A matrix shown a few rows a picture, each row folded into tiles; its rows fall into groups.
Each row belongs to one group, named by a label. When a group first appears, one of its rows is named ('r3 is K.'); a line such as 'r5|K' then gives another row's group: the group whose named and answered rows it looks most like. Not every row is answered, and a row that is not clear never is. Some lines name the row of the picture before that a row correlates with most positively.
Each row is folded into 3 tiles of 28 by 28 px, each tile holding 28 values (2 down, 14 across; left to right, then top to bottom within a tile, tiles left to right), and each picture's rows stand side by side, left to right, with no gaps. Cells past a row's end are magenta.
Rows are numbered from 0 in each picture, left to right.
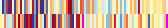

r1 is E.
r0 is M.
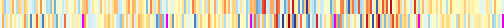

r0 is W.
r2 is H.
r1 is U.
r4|E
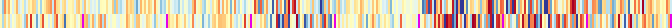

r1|U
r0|E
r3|H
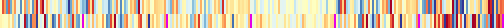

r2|E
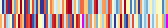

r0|M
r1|W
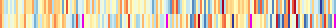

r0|U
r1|H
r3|H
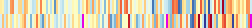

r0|W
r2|E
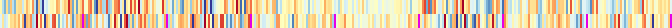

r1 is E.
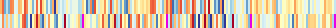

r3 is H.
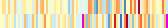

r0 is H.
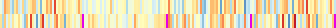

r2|U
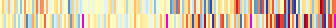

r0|H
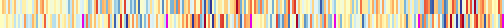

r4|H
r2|M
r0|H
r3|H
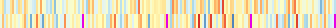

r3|H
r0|W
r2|E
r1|E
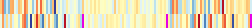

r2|E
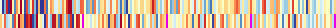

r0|M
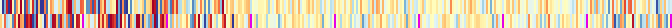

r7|H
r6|H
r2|E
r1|M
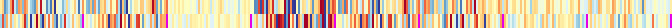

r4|M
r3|M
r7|W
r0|W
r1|M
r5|E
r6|U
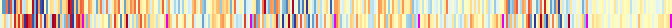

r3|W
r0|M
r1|E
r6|W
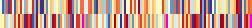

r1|E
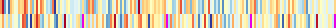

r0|W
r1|E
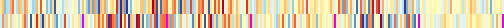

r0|W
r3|E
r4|H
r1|M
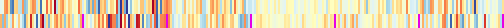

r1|M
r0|E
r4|U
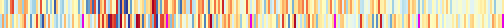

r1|M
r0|W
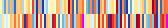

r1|M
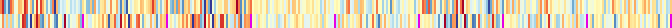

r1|M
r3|H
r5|H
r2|M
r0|W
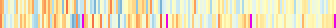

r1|U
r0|U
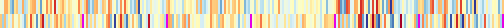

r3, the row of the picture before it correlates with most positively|2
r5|W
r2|U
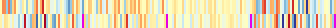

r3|W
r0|H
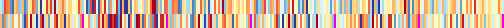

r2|E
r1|M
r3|W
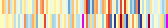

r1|W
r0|H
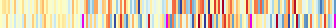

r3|H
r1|W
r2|E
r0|H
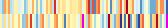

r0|E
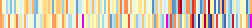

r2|W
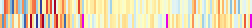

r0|E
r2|U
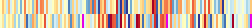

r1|M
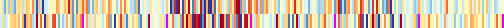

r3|H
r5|U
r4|W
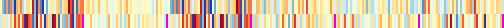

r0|M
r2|M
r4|U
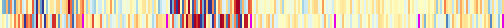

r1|U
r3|U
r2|M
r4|H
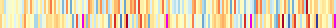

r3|E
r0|U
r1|E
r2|U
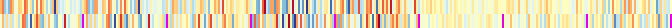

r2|E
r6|H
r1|W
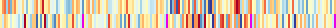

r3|W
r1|H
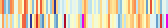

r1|U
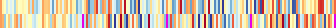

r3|M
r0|U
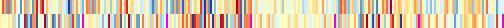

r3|U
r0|H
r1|H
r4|E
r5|U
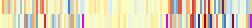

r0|H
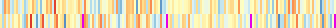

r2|U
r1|U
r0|E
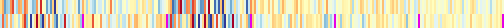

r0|W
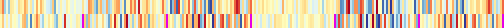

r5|M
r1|E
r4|W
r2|M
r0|W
